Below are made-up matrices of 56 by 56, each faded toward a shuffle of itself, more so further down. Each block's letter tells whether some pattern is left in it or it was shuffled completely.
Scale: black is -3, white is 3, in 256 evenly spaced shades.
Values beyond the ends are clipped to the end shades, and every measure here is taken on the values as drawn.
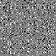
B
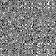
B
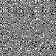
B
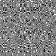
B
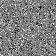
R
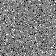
R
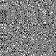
B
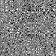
B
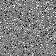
R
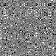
B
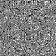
B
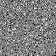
R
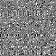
B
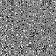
B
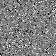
R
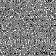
B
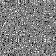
B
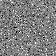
R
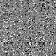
B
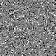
B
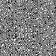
B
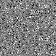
B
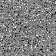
R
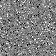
R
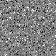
B
